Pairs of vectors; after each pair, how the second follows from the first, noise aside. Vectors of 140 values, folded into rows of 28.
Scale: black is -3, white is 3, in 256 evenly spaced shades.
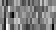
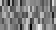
shuffled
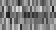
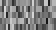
shuffled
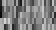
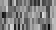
shuffled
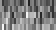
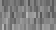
shrunk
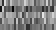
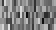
shuffled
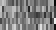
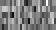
shuffled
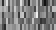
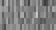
shrunk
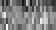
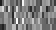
shuffled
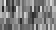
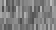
shrunk
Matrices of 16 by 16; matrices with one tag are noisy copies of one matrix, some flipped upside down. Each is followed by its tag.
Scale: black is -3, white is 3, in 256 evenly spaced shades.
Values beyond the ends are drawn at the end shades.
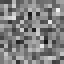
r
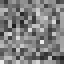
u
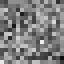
u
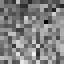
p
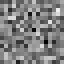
r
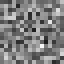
r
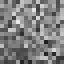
p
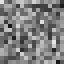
u
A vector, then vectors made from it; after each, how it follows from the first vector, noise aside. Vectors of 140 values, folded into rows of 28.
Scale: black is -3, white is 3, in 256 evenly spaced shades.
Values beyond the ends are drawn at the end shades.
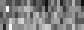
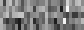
wrapped around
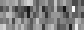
wrapped around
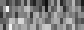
copied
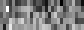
copied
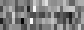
wrapped around
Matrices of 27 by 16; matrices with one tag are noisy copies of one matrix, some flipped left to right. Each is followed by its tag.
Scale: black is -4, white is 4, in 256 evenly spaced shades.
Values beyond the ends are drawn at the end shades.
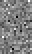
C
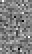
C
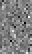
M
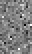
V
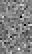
V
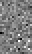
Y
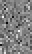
M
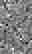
V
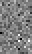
Y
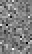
V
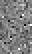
V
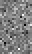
V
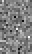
C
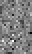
Y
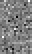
C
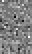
C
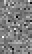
C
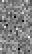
C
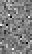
V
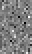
M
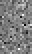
V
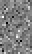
M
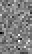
Y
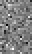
V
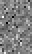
M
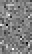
V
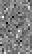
M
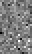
Y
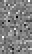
C
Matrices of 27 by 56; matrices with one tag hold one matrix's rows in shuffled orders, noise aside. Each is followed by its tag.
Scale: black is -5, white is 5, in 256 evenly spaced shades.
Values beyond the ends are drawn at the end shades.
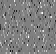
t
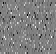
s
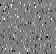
s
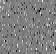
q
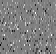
s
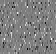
s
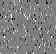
s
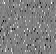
s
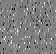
s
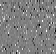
q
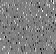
q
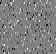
s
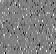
q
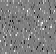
t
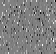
q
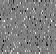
s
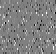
q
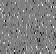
q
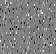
t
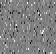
t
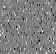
q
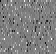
s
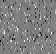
s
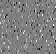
q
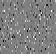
s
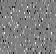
s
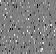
t
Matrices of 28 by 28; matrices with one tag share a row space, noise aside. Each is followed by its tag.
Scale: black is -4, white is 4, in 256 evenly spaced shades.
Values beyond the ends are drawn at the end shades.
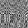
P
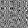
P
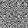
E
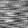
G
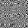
P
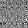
E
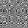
E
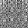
E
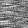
G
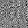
P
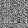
P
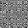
E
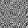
P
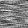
G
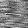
G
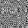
P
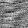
G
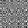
E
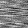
G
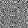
P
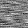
G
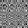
E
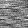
G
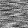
G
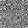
E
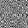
P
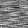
G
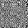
P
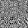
P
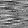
G
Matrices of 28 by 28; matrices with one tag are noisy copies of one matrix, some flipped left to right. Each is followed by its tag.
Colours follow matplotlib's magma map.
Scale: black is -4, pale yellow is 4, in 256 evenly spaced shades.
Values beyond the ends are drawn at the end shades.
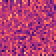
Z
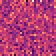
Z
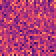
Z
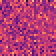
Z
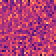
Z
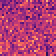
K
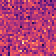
K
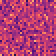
Z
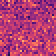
K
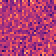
Z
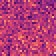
K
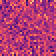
Z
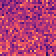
K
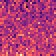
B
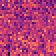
K
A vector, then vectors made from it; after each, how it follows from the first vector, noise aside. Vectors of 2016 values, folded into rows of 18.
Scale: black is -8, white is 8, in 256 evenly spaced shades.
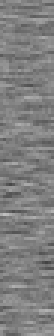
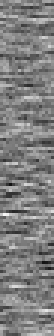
scaled up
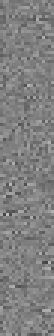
sign-scrambled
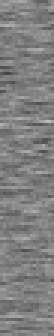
reversed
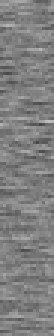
reversed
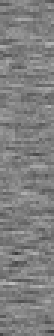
wrapped around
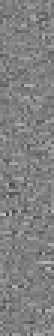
sign-scrambled
